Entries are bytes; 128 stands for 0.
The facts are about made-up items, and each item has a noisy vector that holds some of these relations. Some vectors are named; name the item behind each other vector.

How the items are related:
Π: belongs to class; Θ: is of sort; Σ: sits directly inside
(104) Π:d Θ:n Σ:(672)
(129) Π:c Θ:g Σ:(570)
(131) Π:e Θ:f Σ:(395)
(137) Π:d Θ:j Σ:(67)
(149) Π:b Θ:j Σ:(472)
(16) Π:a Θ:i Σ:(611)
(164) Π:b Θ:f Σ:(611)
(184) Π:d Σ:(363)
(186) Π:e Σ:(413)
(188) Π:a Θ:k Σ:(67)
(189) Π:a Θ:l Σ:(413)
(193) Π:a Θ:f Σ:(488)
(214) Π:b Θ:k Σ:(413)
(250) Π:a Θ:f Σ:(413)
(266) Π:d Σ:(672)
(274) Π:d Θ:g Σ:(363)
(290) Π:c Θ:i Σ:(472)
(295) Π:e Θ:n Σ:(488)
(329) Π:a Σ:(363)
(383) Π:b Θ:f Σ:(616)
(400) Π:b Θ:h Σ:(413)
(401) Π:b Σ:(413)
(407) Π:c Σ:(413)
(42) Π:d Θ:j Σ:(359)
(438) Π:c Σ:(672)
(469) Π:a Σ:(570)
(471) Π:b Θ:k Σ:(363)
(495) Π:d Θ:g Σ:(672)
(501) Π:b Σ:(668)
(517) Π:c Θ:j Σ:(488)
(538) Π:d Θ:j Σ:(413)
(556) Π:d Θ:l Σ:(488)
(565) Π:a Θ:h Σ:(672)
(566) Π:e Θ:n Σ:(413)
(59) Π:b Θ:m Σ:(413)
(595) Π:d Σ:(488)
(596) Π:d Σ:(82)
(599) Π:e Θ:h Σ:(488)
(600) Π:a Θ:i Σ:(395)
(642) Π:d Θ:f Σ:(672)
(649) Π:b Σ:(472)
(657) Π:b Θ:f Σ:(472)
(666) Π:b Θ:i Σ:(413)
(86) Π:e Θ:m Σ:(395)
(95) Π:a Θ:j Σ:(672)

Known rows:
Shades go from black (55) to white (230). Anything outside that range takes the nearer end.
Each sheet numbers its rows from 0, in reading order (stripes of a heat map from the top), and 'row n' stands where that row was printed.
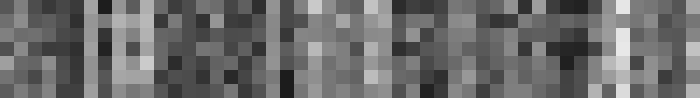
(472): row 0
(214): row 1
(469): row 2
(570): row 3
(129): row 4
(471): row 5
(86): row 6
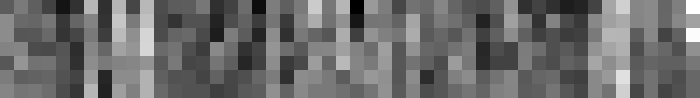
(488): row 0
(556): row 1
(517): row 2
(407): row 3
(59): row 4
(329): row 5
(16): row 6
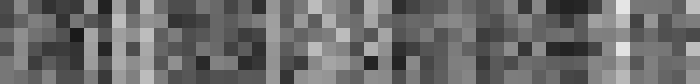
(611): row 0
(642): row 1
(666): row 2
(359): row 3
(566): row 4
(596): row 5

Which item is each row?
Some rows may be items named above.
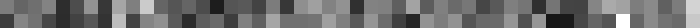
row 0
(595)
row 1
(672)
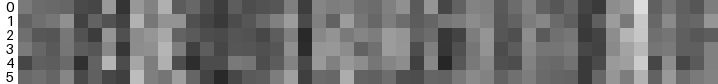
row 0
(469)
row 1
(266)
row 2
(649)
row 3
(184)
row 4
(131)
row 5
(104)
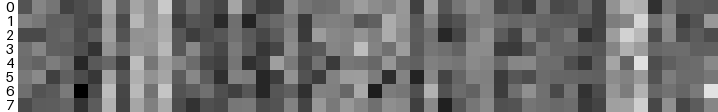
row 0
(250)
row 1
(188)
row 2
(657)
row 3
(401)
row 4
(565)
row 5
(566)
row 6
(599)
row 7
(131)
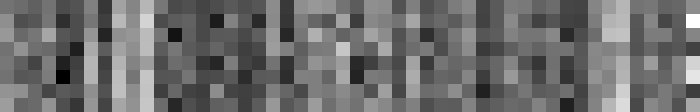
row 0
(596)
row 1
(517)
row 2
(274)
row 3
(666)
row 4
(295)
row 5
(599)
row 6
(189)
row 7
(129)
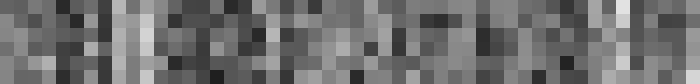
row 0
(565)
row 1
(290)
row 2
(538)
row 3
(186)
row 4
(495)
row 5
(595)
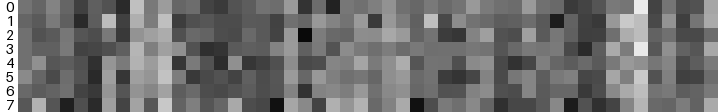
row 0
(95)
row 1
(193)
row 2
(149)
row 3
(438)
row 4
(214)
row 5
(290)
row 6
(501)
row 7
(413)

